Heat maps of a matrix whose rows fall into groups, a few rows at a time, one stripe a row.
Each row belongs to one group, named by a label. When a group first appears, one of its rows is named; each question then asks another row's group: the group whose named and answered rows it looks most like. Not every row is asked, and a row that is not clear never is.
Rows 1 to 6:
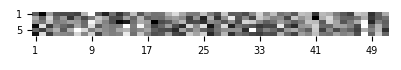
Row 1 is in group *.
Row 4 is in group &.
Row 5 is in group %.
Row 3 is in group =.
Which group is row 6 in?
&
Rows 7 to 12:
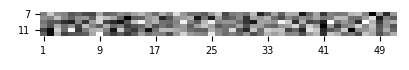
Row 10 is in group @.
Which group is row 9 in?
*
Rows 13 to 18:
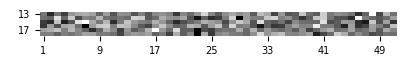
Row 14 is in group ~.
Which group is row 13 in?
%
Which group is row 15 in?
%
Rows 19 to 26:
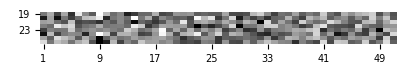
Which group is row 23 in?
@
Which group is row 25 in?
@
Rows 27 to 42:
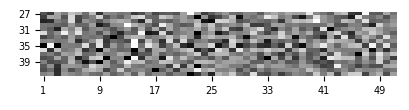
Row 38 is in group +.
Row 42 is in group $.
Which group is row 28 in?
~
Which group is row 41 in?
&
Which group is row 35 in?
&
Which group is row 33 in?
*
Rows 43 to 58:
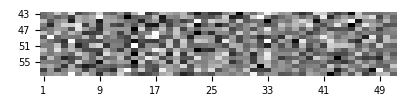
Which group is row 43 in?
~
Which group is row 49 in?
&
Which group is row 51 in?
+
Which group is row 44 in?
=
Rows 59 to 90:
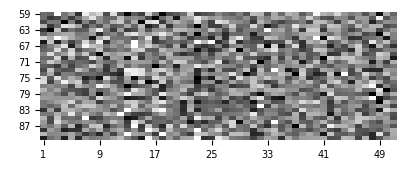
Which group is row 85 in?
@
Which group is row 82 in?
%
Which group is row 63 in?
*
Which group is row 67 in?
%
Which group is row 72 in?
&
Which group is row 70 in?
+
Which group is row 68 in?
~
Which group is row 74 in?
*
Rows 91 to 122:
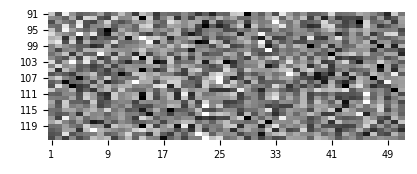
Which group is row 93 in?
~
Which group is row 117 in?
~
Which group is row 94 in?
~
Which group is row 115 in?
=
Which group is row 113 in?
@
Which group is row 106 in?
*
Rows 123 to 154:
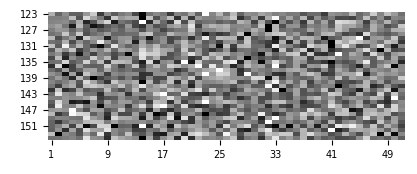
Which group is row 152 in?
=
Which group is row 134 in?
&
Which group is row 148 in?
$
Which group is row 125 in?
+
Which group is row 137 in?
*
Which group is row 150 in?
%
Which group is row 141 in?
%
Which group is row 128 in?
~
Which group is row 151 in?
+
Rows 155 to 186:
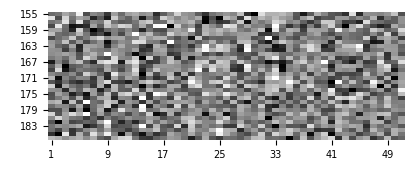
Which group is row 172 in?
*
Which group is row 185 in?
*
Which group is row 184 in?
*
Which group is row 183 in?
+
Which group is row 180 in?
$
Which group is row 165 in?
=
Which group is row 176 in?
+
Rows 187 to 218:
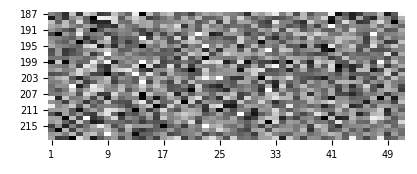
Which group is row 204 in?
+
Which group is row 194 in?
*
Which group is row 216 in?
*
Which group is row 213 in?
=
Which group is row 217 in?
=
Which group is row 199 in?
&
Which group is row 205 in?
%
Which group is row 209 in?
+
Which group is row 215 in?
&
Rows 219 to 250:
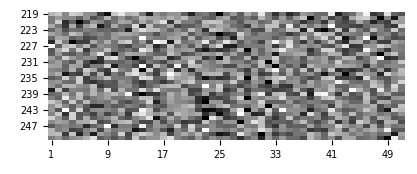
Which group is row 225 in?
@
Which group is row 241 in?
$
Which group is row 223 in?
*
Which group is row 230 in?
=
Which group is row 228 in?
~
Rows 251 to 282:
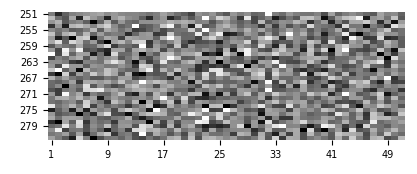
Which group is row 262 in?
@
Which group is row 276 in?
*
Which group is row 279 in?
~
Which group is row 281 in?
+
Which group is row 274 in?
$
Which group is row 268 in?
%
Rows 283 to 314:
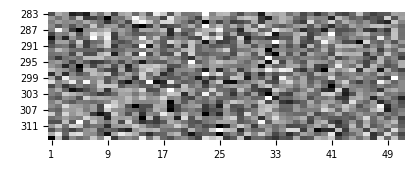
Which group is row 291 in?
+
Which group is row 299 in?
~
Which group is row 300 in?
$
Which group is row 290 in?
~
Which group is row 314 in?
&
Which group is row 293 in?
+
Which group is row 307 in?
=
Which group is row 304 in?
%
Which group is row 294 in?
%
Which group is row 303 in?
@
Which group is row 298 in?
&
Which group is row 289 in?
&
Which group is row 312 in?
*
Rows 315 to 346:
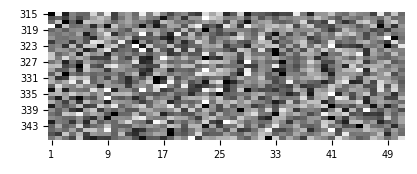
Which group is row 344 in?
=
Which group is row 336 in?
*
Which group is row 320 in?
+
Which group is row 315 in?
&
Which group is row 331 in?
$
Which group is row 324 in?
+
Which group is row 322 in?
=
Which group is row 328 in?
=
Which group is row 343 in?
~
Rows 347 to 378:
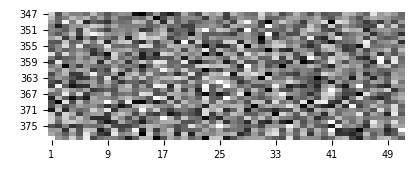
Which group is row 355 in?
~
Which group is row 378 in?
$
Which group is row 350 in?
%
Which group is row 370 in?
*
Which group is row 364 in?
*
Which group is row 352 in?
%
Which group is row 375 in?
*
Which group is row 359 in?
&
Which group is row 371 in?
&
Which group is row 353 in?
*
